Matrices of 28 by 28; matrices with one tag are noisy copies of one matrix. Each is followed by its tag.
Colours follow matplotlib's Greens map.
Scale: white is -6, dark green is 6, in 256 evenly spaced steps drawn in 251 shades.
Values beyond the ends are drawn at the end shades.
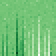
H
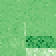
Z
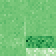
Z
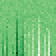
H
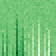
H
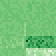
Z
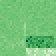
Z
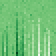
H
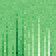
H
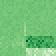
Z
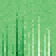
H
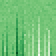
H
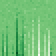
H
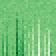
H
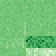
Z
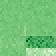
Z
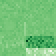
Z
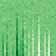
H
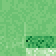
Z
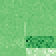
Z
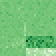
Z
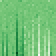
H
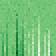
H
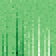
H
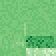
Z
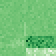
Z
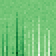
H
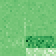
Z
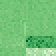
Z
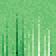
H
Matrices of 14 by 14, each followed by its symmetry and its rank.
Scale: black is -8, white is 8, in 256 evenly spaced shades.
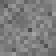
symmetric, full rank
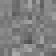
neither, rank three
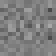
neither, rank three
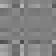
neither, rank one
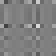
neither, rank one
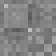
symmetric, rank three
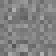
neither, rank three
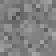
symmetric, full rank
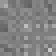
symmetric, rank three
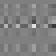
neither, rank one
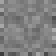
neither, rank two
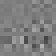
neither, rank two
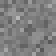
symmetric, full rank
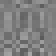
neither, rank two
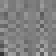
neither, rank two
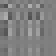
neither, rank one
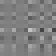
neither, rank one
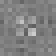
symmetric, rank three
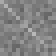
symmetric, full rank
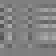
neither, rank one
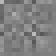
symmetric, rank three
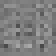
neither, rank three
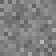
symmetric, full rank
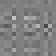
neither, rank two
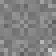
symmetric, rank three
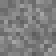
symmetric, full rank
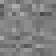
neither, rank three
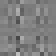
neither, rank two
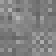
symmetric, rank three
